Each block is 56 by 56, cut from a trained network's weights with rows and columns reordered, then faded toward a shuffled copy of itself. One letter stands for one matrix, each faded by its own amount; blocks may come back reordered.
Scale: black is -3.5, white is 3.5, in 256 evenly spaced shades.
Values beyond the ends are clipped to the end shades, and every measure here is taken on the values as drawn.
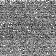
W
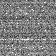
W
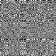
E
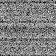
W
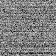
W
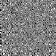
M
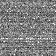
W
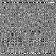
E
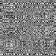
E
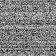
W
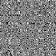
M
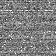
W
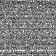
W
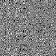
M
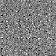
M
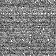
W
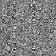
M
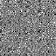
M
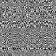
E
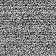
W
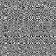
E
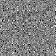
M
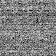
W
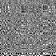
E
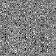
M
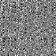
M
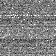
W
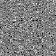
M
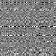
E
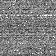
W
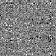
M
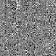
M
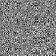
M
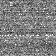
W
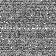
W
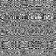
E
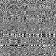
E
